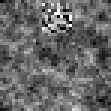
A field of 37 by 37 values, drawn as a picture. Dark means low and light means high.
No single row or column stands out from its neighbours. Neither half mirrors the other. No regular stripes run through it. In the top middle lies a patch that is rougher than the rest. There is no overall slope. On average the colour sits 40% of the way up the scale. Values change most from cell to cell in the top middle.
